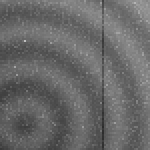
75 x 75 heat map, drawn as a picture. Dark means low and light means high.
Mirror symmetry: none. Rings: centred on the bottom left. Odd lines: column 52. Slope: up to the top right.
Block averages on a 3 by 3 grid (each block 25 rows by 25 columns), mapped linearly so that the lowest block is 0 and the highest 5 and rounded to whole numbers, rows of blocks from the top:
2 4 5 | 0 2 4 | 0 0 2
